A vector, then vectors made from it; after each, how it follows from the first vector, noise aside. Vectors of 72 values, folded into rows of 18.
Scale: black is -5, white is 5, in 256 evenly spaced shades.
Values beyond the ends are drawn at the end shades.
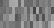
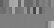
partly zeroed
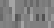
partly zeroed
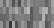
wrapped around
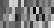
scaled up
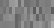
shrunk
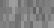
shrunk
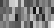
scaled up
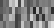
scaled up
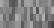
negated
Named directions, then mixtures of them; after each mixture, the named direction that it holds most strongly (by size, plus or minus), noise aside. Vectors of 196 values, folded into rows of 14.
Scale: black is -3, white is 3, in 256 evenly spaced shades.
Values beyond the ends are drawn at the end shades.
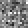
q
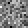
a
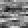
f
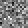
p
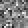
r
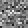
p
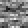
f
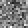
a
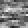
f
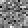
a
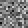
p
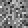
a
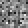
q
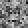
q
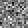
p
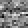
f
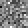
a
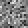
a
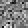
r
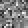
r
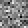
a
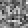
q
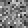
a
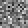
p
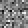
r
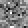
a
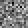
p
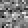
r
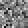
r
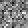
r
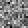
a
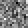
p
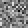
p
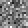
a
